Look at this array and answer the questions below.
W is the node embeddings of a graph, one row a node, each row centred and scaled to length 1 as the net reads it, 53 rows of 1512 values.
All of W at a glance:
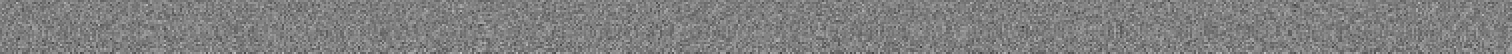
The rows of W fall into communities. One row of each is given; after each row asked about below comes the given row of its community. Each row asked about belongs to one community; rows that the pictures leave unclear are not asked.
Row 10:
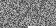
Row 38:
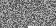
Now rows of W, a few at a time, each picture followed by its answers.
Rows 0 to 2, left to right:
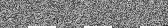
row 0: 38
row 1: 38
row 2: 10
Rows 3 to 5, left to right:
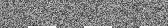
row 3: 10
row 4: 10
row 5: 38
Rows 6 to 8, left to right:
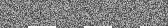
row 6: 10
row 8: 10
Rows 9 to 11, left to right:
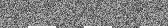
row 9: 38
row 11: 38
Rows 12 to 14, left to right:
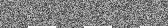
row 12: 10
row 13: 10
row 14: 38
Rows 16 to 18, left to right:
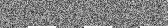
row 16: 38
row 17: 10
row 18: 10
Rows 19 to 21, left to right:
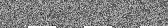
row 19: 10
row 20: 10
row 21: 38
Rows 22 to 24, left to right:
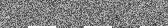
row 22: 10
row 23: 38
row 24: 38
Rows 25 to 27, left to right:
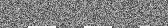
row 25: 38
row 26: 10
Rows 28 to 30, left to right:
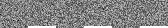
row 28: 10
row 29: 38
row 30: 38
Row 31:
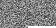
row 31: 10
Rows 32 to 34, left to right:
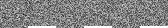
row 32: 38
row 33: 10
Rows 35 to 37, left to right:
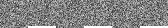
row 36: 38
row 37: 10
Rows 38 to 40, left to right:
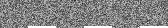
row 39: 10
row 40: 38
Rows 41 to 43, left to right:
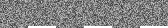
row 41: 38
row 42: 10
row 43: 10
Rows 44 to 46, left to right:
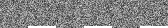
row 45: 38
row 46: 10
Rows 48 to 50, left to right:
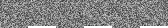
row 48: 10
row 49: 10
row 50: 10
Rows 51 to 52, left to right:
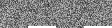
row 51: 38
